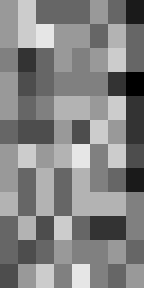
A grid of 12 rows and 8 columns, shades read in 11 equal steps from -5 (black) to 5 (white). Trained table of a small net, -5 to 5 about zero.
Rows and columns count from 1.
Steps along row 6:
down same up down up down down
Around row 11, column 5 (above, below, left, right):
-1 4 1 0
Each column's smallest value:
-2 -3 -2 -1 -2 -3 -3 -5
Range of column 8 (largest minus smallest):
6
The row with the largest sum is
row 7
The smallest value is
-5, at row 4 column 8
